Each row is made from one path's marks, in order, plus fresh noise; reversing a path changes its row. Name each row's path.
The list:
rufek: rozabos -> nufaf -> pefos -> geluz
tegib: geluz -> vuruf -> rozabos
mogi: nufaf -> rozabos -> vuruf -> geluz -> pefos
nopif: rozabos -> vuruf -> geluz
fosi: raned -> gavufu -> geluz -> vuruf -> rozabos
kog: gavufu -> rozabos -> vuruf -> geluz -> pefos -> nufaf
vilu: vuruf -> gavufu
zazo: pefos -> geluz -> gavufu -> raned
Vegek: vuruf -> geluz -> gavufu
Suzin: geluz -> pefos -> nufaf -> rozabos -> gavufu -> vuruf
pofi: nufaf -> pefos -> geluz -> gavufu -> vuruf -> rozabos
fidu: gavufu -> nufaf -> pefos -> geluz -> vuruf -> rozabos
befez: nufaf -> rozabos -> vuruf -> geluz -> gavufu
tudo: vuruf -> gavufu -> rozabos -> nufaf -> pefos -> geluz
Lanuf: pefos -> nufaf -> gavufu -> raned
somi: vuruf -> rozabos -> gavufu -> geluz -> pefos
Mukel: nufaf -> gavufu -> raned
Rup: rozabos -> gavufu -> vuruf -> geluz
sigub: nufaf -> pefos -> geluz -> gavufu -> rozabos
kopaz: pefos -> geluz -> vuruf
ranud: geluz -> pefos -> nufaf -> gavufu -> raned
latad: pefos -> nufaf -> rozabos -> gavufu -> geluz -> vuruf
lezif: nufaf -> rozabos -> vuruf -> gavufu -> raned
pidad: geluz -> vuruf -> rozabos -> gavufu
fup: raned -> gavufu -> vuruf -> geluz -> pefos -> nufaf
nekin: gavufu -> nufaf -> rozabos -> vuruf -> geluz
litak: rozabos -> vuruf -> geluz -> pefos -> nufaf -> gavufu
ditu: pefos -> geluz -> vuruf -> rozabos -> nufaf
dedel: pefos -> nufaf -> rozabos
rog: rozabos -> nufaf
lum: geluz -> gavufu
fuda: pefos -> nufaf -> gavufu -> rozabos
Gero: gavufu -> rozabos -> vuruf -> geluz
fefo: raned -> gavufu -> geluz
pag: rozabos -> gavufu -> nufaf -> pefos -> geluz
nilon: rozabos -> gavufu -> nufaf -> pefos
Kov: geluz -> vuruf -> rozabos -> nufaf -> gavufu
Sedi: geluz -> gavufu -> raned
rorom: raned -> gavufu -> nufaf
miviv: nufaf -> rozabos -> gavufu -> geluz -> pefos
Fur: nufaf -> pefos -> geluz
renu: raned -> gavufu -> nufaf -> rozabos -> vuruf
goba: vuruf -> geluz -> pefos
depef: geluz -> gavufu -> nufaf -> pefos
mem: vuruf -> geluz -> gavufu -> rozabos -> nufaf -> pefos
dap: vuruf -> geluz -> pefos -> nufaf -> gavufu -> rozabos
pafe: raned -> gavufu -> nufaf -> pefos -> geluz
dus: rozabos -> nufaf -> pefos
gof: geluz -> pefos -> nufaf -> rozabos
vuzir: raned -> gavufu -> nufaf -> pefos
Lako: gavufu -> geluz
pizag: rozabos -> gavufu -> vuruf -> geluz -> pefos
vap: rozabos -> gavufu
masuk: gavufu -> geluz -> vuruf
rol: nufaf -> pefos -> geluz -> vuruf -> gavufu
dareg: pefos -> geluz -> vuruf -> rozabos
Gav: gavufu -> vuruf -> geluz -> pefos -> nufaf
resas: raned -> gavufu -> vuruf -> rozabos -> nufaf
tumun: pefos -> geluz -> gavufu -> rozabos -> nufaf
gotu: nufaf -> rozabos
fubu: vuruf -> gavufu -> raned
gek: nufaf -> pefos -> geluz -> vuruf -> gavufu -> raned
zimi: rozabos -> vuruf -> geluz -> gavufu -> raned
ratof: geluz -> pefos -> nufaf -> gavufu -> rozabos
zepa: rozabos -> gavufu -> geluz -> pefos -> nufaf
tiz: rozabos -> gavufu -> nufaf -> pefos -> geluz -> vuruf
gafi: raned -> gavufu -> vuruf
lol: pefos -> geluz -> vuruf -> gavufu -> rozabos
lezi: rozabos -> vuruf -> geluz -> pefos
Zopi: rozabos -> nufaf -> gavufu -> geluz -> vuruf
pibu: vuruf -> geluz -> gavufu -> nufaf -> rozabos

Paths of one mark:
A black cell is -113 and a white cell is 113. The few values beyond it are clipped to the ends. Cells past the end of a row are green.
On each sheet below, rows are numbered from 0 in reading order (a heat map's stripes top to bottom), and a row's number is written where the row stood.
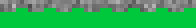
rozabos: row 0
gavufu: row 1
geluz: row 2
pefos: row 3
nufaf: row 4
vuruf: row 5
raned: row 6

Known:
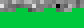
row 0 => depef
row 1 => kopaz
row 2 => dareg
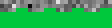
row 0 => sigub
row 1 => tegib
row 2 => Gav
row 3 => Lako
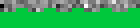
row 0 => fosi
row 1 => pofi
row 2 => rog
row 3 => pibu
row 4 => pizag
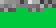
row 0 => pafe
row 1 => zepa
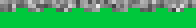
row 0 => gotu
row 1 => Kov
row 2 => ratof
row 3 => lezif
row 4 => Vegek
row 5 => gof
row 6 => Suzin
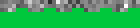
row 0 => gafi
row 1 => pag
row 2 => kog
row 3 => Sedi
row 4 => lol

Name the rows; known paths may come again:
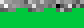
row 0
tiz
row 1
kopaz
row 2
resas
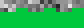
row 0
Zopi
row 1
zepa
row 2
renu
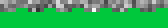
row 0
lum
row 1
fup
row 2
mem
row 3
Rup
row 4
ratof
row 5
gof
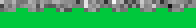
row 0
Vegek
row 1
dus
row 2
pafe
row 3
tudo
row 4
kog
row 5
pag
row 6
vap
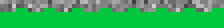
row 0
gotu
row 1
Mukel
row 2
tumun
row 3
goba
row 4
Fur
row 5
fubu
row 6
fefo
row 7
masuk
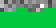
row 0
zimi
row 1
fuda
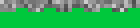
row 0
lezi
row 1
Lako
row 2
dedel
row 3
befez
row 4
dap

